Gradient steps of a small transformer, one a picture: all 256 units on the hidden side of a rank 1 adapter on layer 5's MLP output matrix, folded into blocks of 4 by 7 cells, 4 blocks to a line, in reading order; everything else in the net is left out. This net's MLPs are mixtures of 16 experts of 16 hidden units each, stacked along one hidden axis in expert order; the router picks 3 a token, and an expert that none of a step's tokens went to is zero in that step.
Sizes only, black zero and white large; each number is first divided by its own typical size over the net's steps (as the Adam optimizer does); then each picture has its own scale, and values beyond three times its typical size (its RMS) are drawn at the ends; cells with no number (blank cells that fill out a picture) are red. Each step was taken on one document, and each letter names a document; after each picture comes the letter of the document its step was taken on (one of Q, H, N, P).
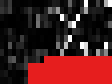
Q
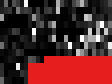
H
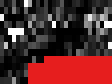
H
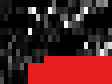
Q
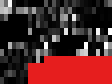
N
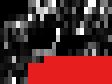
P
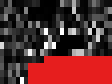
P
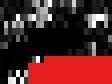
P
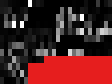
Q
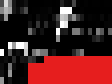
N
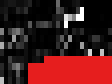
Q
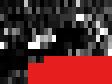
H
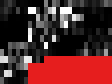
N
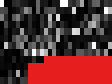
P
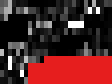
N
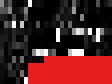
Q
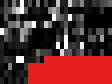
N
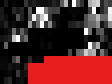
P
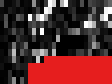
P
